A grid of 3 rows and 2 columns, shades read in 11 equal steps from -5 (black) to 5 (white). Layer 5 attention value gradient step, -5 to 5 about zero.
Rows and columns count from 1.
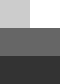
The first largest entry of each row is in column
2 1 1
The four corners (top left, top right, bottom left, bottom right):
3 5 -3 -3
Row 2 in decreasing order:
-1 -1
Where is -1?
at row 2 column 1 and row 2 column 2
